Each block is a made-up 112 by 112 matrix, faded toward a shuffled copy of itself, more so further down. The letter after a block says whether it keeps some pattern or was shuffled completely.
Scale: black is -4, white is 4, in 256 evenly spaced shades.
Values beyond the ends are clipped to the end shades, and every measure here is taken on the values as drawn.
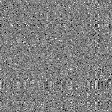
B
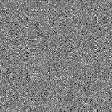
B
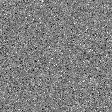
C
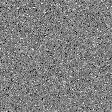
C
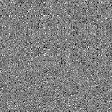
B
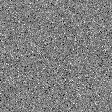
C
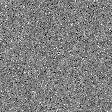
C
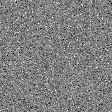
C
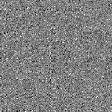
B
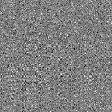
B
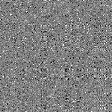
B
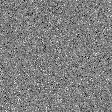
C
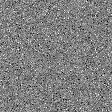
C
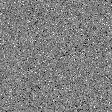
C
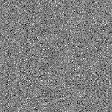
B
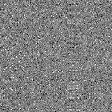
B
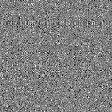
B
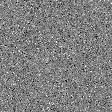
C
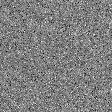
C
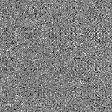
B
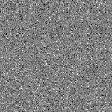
B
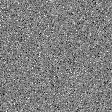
C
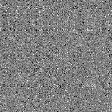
B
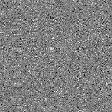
B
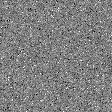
C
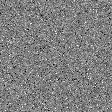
C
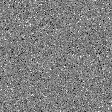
C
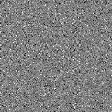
B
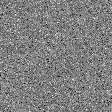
C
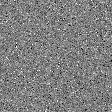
C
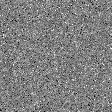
C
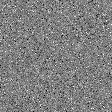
C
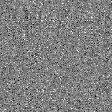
B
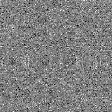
B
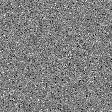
C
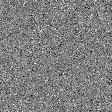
C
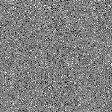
B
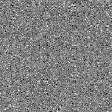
B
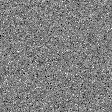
C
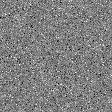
C
